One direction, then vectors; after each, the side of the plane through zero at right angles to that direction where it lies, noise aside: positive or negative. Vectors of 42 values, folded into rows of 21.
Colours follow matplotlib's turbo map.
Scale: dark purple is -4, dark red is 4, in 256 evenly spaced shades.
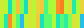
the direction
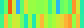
negative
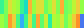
positive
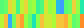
negative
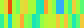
negative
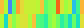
positive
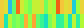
positive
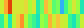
negative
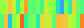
negative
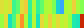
negative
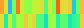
positive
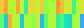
positive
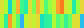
positive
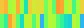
positive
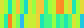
positive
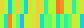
positive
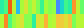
negative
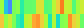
positive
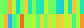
negative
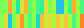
negative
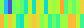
positive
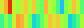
negative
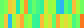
negative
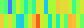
positive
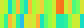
positive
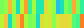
negative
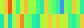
negative
